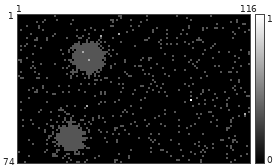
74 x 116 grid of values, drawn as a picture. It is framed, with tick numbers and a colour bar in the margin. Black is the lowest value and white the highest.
Values change most from cell to cell in the bottom left. The halves do not mirror each other. No overall slope runs across the table. There are two bumps.
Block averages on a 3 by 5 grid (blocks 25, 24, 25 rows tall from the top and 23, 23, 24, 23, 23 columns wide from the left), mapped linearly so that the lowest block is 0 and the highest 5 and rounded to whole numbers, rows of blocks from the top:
05000 / 02000 / 14000
